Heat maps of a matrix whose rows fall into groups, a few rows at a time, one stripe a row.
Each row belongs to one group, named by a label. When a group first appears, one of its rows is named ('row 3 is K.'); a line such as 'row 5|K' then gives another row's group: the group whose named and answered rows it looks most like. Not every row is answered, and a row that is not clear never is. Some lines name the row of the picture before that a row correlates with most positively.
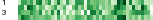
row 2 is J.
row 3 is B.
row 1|J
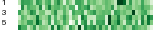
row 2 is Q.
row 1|J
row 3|J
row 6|B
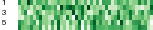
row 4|J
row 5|B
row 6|B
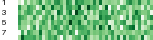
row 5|B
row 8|Q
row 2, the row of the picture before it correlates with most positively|2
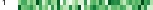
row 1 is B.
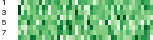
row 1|Q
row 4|J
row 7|Q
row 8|B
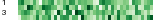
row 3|J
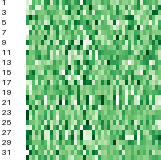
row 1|J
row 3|Q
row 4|J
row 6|J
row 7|Q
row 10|Q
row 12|B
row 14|Q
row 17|J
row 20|B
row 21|B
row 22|Q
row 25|B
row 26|J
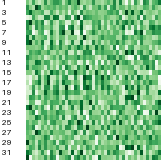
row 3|J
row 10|B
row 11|J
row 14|B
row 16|J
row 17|J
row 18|J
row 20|J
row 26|B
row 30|J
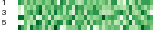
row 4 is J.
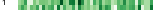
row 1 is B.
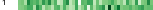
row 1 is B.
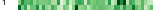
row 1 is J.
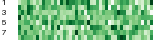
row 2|B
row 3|J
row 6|B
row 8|J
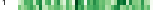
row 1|J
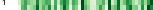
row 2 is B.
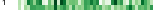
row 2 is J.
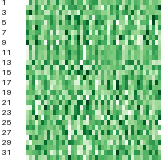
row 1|Q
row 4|Q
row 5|B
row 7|B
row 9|B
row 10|Q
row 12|Q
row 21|B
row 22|J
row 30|B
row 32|Q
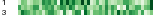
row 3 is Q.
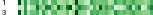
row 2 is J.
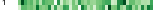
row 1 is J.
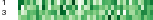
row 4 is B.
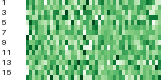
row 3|J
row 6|Q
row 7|Q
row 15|Q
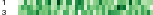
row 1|J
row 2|J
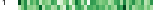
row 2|J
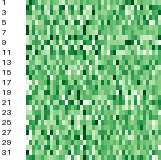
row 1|J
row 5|J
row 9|J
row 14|B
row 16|Q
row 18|Q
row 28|J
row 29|Q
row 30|J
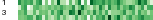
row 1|B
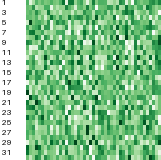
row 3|J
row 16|B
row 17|Q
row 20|Q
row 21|B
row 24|B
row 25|B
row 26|B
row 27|B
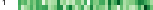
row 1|B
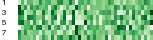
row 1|Q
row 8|B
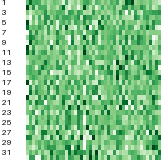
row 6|B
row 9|Q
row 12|J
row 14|B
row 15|B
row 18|Q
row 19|Q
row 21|J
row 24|Q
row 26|B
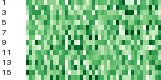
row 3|J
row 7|J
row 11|Q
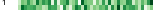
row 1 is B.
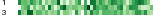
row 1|B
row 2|Q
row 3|B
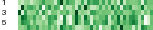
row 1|Q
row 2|Q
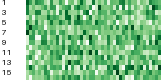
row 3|B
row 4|Q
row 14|J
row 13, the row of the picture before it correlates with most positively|1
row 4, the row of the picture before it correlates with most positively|1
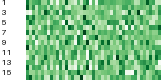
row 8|Q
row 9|B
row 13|B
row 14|B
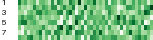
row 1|B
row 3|Q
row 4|J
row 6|Q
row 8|B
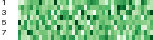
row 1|J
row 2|J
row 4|Q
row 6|J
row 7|B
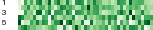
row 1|J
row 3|J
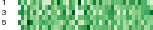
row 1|B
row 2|Q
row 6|Q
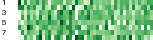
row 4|Q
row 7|Q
